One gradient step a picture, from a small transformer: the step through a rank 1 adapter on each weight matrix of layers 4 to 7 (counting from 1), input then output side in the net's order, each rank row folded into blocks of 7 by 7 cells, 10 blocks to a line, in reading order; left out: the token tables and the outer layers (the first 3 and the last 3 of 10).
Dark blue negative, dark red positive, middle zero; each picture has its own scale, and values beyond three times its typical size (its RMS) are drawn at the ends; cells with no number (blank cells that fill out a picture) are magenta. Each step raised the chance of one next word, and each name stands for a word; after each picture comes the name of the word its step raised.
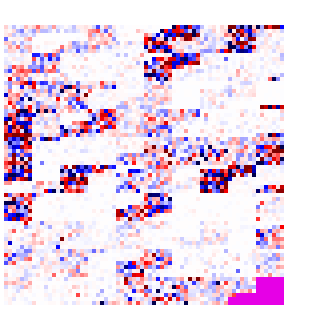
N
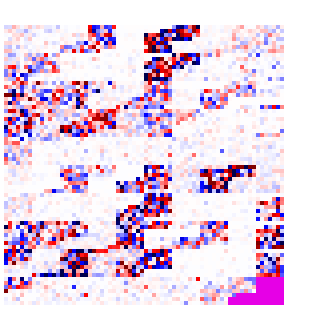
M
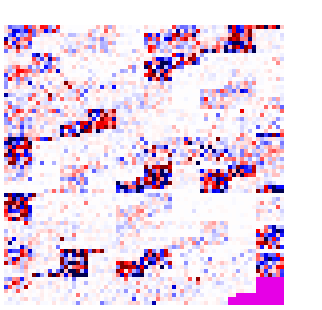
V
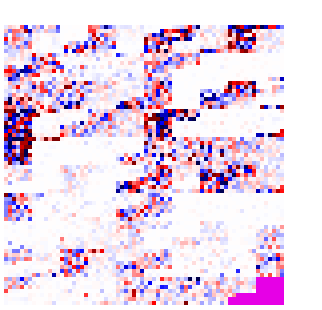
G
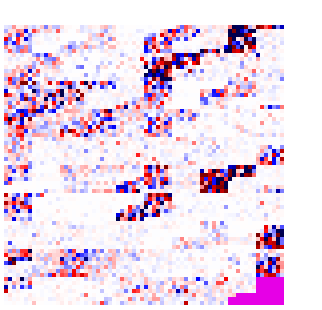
G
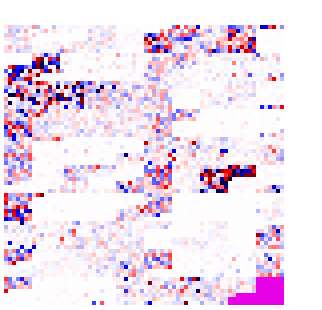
G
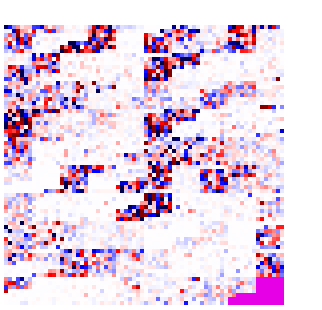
G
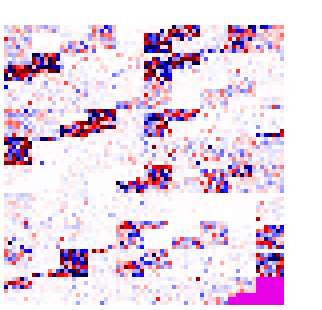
V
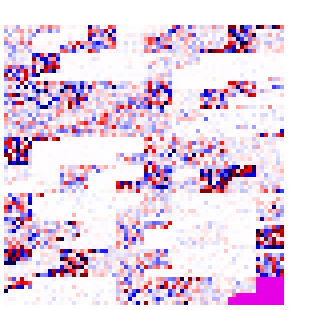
N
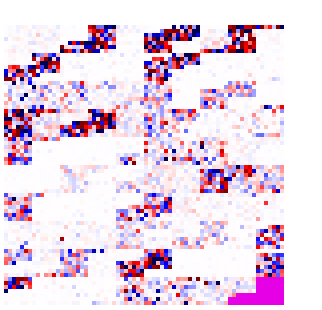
N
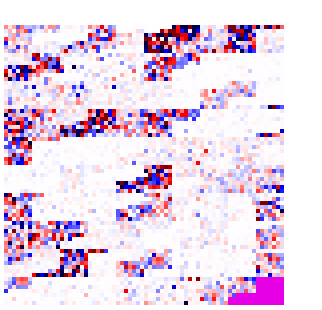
M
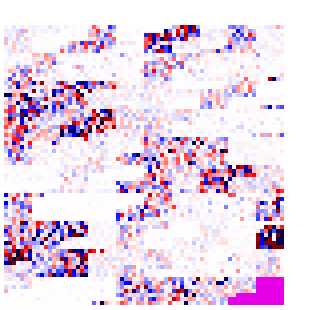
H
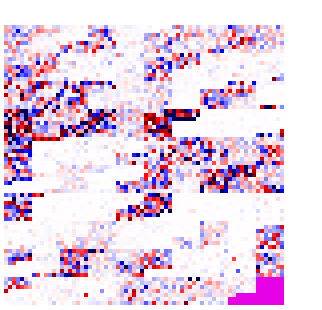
G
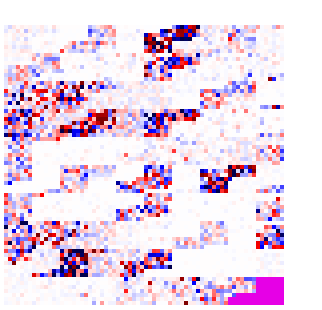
M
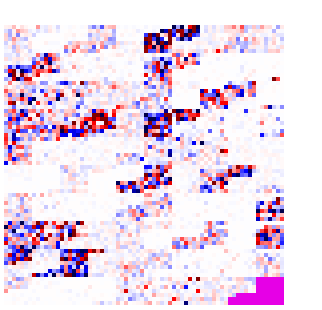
M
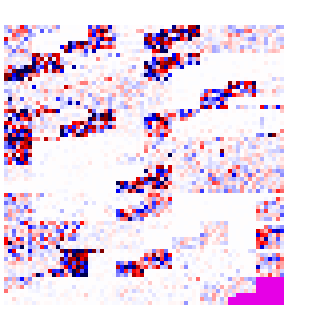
M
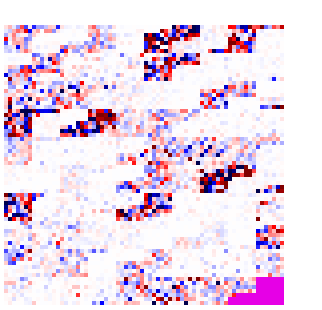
N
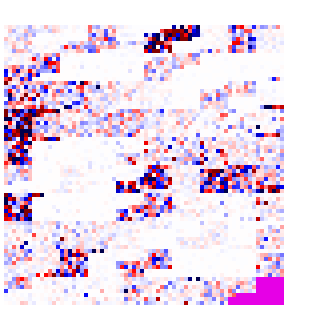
G
